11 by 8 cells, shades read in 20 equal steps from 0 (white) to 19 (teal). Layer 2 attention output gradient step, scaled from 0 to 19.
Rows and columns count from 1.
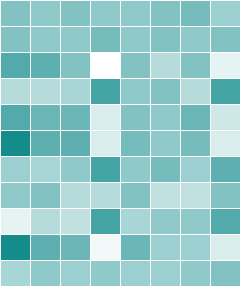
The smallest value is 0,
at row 3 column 4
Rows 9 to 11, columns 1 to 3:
2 6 5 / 19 13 12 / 7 9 8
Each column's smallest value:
2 6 5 0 7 5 5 2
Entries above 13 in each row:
0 0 1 2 1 1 1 0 2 1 0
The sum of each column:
118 107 101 87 104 95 98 92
